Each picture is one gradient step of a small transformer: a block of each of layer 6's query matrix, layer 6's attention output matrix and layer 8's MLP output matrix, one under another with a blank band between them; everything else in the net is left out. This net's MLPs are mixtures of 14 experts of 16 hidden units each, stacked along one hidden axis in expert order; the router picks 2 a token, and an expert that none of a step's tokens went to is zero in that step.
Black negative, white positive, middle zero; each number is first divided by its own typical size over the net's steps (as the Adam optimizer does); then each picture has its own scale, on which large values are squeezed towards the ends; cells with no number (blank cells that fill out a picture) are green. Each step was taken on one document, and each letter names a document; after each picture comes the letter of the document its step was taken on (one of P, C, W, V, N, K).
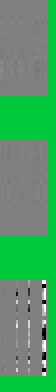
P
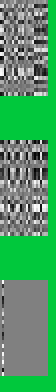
P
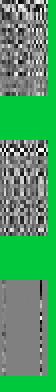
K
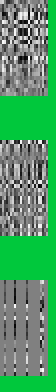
K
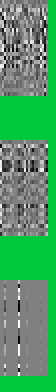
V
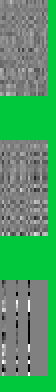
P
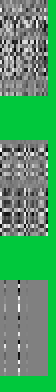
V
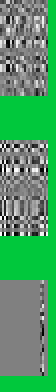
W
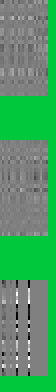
P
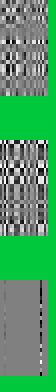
K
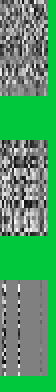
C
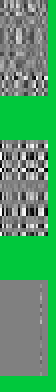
V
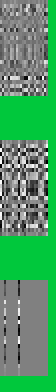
V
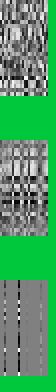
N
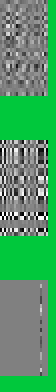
W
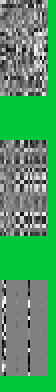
C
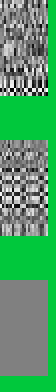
N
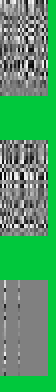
C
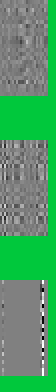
W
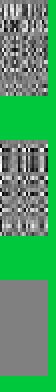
V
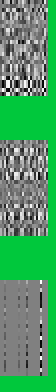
K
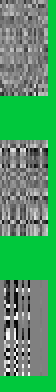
P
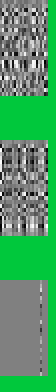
V
